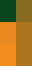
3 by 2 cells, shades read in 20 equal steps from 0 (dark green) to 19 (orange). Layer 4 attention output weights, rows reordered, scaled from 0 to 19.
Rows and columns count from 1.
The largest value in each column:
19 13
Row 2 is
18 13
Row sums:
10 31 32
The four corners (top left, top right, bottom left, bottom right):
0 10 19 13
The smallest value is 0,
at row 1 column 1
